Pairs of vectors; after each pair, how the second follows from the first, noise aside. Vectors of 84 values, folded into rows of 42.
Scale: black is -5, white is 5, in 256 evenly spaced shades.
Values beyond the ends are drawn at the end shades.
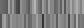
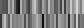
scaled up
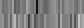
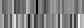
scaled up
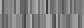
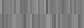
shrunk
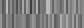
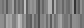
shuffled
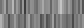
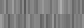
shrunk
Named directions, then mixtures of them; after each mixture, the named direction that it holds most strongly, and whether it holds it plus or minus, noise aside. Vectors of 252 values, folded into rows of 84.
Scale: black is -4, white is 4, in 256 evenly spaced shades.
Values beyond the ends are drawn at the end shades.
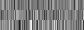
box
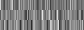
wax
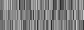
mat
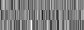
wax, minus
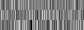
box, minus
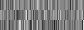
box, minus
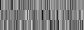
wax, minus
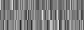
wax, plus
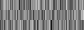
mat, plus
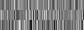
box, minus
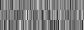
wax, minus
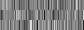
box, plus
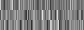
wax, plus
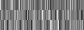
wax, plus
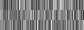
mat, minus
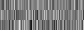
box, minus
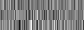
box, plus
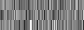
box, plus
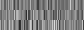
box, plus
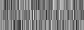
mat, minus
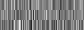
box, minus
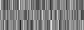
wax, plus
